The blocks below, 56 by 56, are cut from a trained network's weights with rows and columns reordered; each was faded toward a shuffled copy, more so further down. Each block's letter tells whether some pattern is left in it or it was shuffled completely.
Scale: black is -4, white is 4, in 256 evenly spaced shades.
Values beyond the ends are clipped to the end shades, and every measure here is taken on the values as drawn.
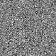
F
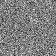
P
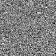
F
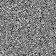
P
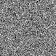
P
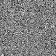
F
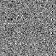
F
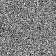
P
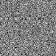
F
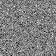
P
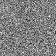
F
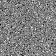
P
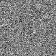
F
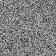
P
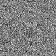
F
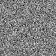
F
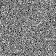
P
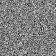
F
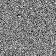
P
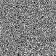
F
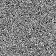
P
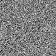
F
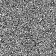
P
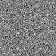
F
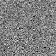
F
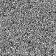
F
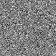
F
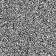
P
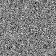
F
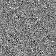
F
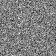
P
